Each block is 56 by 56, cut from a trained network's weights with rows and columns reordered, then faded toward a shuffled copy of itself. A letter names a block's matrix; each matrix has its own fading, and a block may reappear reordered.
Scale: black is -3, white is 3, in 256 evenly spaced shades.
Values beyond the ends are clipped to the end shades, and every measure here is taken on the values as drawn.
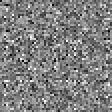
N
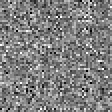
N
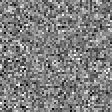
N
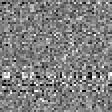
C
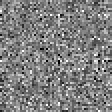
N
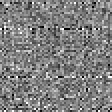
C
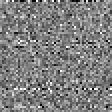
C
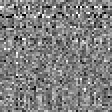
C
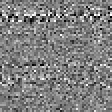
C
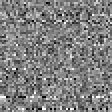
C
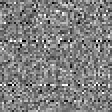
C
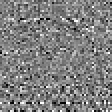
C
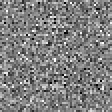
N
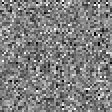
N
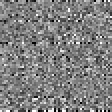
C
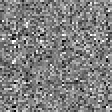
N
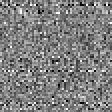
C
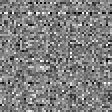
C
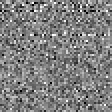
C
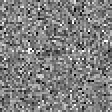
N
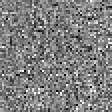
N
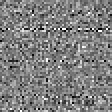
C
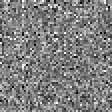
N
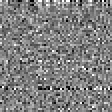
C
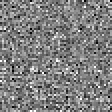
N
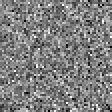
N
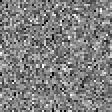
N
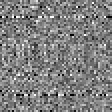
C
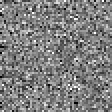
N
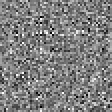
N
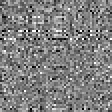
C
